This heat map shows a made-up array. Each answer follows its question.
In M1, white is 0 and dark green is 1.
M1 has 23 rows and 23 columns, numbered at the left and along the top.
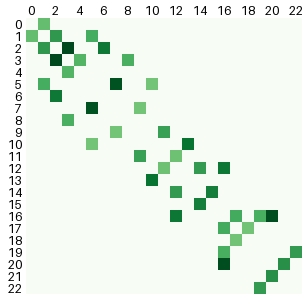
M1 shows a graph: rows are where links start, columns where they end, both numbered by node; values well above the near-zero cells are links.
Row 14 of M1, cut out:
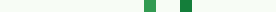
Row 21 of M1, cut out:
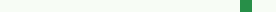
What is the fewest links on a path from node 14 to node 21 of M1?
4
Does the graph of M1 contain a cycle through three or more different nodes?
no
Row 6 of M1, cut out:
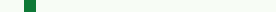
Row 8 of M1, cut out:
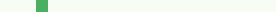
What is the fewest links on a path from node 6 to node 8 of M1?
3
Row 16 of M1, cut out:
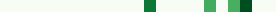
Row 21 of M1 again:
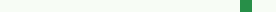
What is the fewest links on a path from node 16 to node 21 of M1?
2
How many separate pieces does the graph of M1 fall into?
1
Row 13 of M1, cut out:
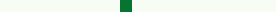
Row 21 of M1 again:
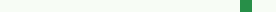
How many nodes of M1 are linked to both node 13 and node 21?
0
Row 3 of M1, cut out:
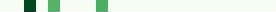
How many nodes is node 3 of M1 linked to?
3
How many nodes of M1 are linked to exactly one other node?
9
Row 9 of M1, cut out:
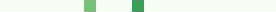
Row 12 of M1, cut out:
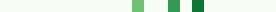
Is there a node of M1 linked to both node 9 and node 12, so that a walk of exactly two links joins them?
yes
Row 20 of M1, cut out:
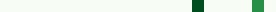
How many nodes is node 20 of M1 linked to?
2
